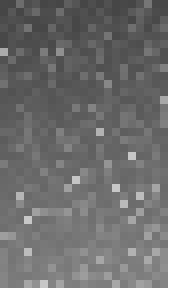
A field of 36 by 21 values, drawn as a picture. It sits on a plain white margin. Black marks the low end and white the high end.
Calmest part: middle left. Grain: fine. Stripes: none. Slope: up to the bottom.
